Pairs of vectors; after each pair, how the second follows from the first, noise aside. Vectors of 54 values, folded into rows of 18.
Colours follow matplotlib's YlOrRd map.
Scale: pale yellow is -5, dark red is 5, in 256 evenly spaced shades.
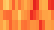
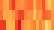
reversed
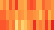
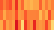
sign-scrambled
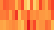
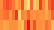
copied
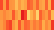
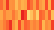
copied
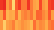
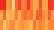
copied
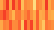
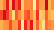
scaled up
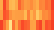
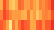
copied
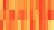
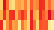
scaled up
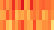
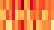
scaled up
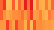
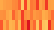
reversed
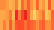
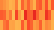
sign-scrambled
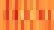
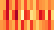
scaled up
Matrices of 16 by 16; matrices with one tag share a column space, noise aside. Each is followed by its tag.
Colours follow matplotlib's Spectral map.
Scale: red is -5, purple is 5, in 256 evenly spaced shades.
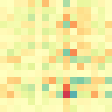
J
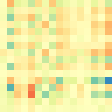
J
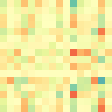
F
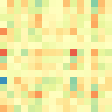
F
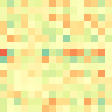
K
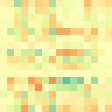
F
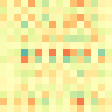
K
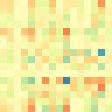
F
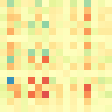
J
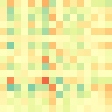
J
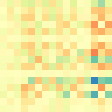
J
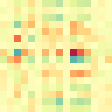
K
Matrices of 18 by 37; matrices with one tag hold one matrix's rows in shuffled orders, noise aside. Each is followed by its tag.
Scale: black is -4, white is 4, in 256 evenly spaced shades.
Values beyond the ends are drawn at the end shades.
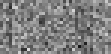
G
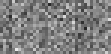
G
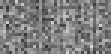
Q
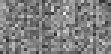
Q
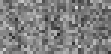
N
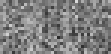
N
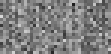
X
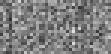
G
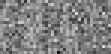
N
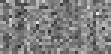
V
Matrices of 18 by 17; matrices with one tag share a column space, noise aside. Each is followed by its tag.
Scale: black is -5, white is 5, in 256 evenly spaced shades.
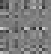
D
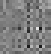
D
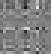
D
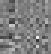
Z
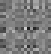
D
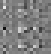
D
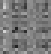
D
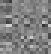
Z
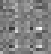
D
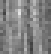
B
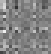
D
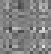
D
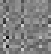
Z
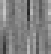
B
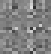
D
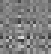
Z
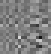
Z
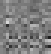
Z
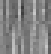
B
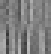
B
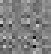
Z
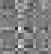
D
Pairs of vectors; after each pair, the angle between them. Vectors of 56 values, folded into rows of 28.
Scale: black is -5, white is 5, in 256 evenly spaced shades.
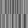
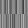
orthogonal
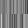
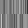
nearly parallel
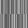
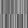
nearly parallel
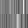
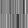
nearly opposite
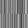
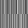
nearly opposite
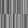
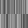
orthogonal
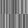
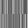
orthogonal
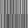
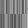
orthogonal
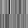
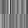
nearly opposite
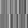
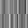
nearly parallel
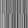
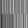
partly opposed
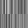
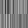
nearly opposite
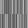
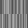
nearly opposite
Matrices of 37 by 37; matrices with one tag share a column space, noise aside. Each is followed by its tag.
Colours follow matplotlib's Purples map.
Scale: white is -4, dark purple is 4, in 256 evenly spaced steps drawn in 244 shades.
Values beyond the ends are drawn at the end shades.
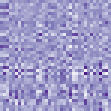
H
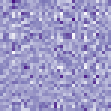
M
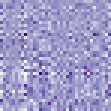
H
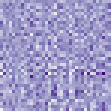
H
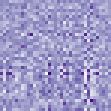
H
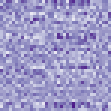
M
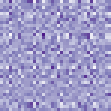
M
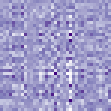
H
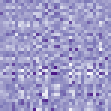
H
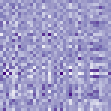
H
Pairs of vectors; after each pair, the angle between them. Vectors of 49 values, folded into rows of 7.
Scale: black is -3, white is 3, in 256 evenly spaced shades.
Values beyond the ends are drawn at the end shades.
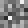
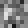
partly opposed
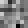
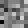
orthogonal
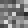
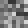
nearly parallel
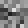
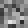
orthogonal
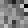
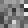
nearly opposite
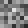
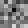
nearly opposite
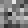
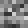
nearly parallel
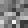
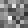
orthogonal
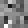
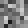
nearly opposite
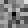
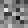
partly opposed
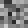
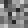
nearly parallel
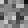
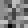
orthogonal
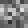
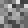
partly aligned
